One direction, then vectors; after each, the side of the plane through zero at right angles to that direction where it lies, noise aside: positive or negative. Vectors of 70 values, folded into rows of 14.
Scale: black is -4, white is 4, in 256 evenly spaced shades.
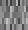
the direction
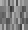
negative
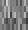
negative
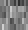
positive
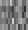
negative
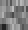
positive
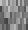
negative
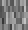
positive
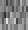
positive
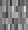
positive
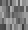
positive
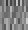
positive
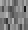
negative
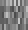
negative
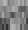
negative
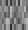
positive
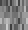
positive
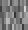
positive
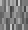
negative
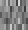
negative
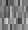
positive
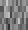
negative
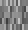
negative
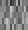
positive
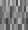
negative
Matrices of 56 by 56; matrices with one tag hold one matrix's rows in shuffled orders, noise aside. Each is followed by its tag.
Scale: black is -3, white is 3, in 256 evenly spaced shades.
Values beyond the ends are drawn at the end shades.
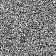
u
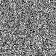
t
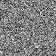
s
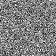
s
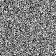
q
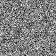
s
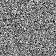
s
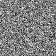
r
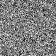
r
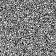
r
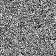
u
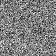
u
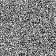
u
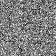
u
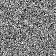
u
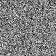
t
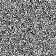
t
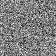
u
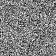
u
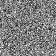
q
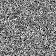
s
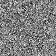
t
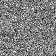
s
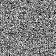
u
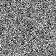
t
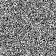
s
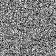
u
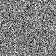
t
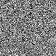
t
